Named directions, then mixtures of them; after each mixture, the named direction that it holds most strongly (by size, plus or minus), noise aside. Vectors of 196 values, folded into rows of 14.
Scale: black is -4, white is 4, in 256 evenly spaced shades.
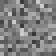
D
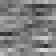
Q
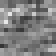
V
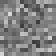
D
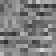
Q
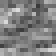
V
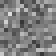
D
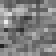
V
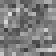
V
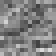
Q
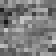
V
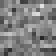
Q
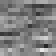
Q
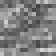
Q
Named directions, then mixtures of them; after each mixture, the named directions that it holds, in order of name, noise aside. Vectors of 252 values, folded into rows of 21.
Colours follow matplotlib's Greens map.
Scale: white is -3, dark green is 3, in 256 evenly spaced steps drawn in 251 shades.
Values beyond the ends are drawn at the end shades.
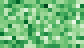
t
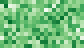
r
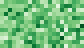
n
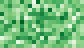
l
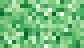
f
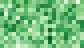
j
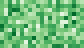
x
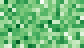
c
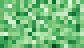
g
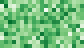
r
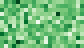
c, l, t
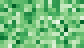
c, n, r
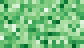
c, j, r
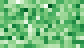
t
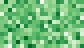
c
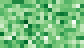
t, x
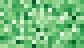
l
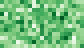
j, l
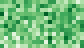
j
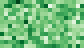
t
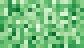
x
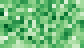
j, l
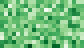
g, r, x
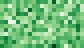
g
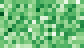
j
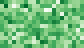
f, r
